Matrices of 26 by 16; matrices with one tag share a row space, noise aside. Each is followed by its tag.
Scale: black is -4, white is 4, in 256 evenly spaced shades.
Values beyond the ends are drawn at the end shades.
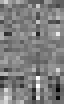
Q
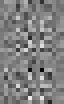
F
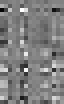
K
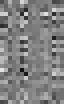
K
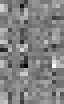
K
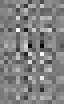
F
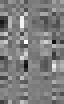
K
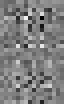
F
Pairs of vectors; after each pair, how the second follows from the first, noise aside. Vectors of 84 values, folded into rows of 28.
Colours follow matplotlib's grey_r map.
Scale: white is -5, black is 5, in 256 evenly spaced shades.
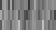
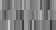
wrapped around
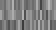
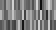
scaled up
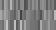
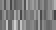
sign-scrambled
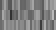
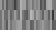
shuffled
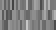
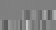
partly zeroed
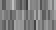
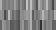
shuffled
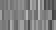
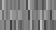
shuffled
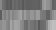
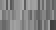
sign-scrambled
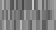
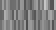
shuffled
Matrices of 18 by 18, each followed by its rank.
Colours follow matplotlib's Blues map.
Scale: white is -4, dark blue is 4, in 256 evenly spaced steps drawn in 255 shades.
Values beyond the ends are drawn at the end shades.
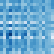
two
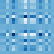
one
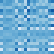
two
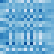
two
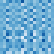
two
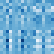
two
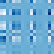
one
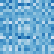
two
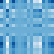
one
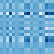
one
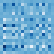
two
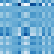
one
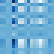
one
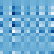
one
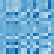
two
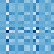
one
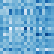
two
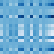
one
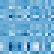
two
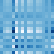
one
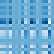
one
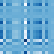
one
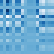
one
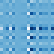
one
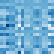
two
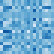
two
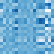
two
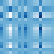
one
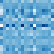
two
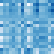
two
